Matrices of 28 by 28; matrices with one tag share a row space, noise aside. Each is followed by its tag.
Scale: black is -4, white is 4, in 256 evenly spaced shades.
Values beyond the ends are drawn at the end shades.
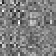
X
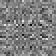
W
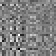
X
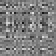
W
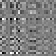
X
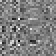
X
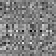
W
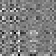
X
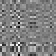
X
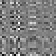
X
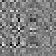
X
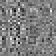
X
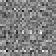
W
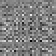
W
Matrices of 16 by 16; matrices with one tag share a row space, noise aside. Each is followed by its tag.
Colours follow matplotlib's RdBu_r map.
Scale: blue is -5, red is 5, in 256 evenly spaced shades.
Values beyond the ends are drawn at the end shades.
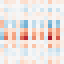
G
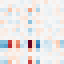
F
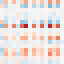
G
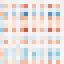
G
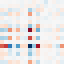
F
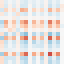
G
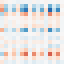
G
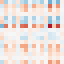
G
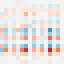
G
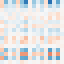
G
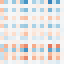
G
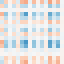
G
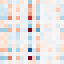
F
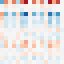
G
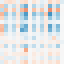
G
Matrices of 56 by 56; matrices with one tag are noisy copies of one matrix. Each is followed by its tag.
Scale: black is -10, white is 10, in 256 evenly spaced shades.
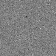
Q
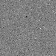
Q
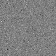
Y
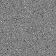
Y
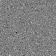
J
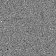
Y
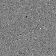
Q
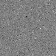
Q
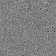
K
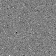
J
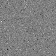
Y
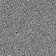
J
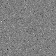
Y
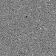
Q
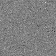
K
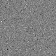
Y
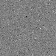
Q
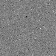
Q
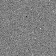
Q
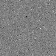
Q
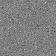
K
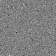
J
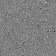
K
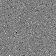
J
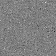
K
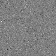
Y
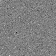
J
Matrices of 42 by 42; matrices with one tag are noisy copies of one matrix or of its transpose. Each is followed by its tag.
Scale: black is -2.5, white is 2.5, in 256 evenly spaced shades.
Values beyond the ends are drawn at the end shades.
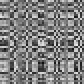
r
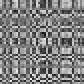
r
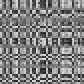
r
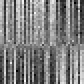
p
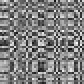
r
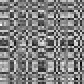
r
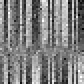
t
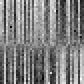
p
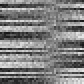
t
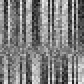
t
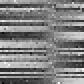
t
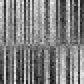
p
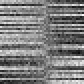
p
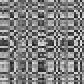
r
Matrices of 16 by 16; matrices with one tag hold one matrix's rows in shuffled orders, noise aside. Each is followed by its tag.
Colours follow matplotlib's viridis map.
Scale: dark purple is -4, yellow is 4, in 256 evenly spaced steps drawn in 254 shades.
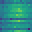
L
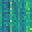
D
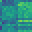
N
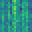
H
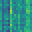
D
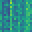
D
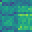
N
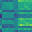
N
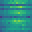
L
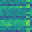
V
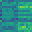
N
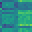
N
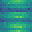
L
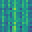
H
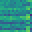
V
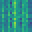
H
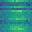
L
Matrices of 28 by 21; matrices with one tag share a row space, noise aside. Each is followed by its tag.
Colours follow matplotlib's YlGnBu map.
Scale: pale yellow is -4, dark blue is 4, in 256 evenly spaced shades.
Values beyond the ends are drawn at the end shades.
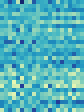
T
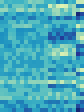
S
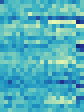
S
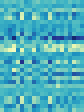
T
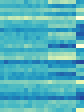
S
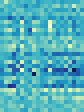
T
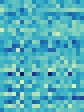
T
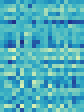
T
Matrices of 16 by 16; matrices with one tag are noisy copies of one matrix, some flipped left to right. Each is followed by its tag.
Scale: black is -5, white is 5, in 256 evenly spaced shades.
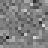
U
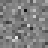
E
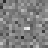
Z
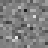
E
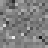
U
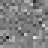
U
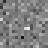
Z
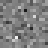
E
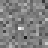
Z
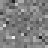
U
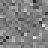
U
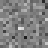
Z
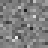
E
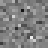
E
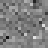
U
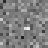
Z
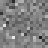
U
